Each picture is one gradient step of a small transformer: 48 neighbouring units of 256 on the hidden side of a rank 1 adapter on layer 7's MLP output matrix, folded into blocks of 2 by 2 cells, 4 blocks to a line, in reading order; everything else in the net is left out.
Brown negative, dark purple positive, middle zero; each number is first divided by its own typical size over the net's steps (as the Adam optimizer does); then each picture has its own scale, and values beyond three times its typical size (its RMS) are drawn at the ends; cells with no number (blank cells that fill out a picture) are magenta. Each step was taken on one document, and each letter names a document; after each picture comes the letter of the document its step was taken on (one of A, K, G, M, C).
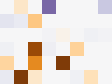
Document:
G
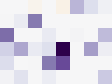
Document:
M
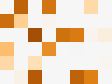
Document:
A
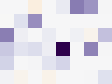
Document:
M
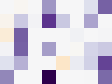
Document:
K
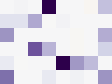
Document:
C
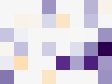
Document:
K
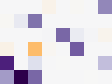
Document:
G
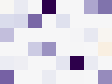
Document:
C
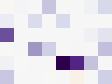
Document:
C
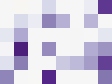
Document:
K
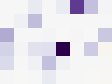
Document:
M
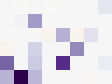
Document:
G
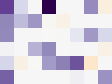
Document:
C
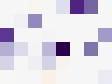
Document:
M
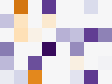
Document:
A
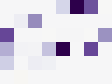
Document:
M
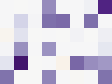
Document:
K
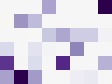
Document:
G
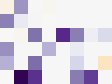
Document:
A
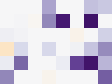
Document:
K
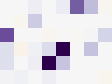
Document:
M
